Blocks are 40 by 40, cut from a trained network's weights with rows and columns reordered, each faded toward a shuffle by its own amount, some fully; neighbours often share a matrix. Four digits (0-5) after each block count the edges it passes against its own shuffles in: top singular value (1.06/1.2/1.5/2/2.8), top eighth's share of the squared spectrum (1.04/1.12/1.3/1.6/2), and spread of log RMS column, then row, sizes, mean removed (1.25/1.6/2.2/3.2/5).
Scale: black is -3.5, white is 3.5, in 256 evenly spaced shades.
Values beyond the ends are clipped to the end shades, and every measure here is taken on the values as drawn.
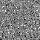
2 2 1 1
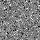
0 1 0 0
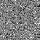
3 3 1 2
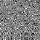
3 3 1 1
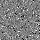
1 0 0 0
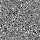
1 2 0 0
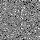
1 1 0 0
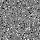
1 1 0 0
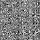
2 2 1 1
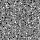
1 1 0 0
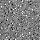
1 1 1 0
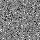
0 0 0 0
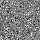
0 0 0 0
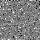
2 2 0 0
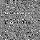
3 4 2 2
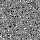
0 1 0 0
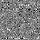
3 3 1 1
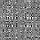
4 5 3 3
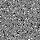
0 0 0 0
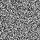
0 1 0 0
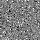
1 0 0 0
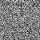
3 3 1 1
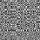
4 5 2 3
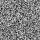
0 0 0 0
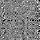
3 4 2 1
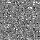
2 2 1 1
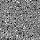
2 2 0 0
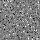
0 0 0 0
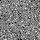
0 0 0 0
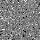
1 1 1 0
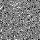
2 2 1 0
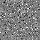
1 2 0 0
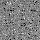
1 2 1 0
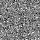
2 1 0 0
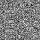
3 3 0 1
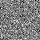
0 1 0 0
